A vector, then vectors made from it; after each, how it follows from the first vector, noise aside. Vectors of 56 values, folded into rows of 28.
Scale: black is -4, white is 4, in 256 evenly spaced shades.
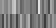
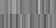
shrunk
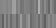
shrunk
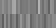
shrunk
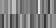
copied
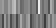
copied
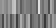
copied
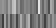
copied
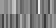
copied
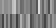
copied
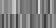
copied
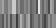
copied
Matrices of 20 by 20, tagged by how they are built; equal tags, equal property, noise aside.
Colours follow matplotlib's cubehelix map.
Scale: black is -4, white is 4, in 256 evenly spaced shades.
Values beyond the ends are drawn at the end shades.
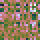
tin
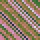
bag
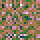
tin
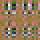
tin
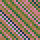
bag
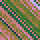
bag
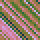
bag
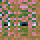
tin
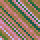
bag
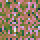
tin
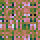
tin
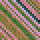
bag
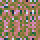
tin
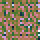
tin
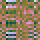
tin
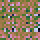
tin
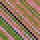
bag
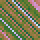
bag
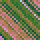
bag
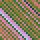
bag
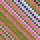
bag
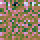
tin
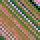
bag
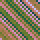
bag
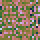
tin
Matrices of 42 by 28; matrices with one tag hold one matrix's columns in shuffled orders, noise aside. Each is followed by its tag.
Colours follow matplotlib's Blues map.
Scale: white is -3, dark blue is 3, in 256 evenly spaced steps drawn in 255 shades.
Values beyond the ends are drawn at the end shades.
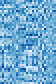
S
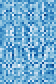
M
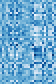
M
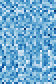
S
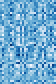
M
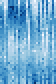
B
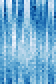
B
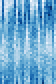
B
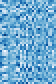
S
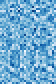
S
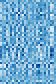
M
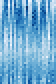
B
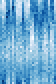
B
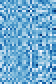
S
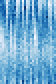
B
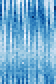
B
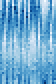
B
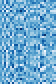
S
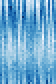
B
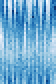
B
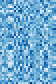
S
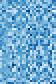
S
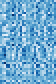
M
